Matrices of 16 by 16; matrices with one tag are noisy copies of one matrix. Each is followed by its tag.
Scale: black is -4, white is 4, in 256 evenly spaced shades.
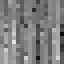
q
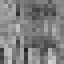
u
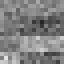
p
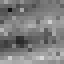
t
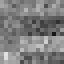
p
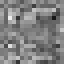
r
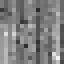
q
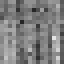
q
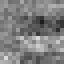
p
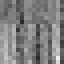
q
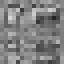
r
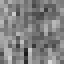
u
